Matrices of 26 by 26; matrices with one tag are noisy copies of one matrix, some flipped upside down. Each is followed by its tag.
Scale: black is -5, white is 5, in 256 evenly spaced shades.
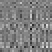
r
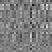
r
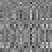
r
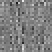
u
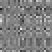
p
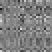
p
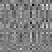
r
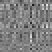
r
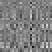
r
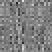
u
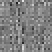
u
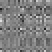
p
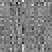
u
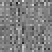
u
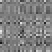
p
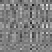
r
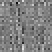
u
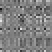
p
